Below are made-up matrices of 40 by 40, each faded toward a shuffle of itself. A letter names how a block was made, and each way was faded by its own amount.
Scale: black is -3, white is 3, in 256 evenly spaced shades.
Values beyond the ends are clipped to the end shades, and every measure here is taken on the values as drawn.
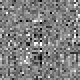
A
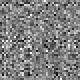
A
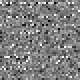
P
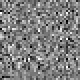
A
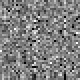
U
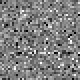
P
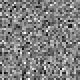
U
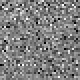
P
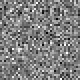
U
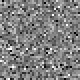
P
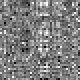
A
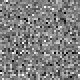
P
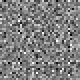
A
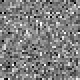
P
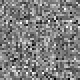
U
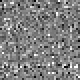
P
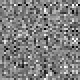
A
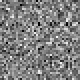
U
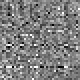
A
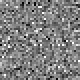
P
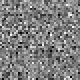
U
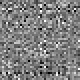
A
